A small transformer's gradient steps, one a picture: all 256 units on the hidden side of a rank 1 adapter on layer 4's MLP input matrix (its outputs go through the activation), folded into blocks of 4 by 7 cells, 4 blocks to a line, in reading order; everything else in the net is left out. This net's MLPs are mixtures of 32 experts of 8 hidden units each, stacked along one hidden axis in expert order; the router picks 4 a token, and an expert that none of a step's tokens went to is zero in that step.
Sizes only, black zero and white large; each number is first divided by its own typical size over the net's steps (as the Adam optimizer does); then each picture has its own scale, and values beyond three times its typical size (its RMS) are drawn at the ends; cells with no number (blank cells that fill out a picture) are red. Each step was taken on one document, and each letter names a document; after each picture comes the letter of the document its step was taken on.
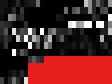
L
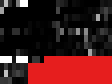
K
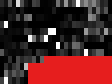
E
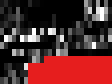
L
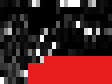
E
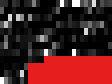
E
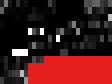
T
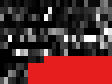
L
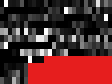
L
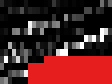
K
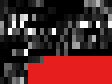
L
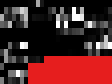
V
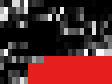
V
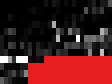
K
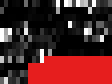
E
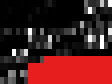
T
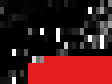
T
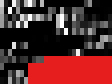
V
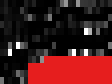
E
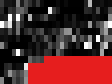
L
